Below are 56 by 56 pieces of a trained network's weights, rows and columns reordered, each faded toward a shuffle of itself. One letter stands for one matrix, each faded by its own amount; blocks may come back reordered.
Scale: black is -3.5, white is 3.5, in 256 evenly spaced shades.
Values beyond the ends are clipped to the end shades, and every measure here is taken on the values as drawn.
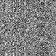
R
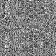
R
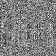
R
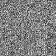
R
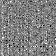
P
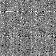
P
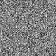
R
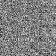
R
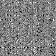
P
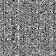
P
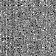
P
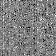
P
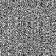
R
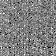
P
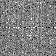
P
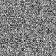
R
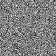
R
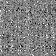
P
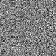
R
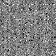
P
